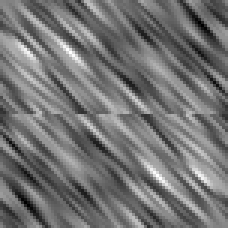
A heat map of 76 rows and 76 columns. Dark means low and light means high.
Grain: diagonal, down to the right. Symmetry: a half turn. Slope: none. Histogram: bell-shaped.
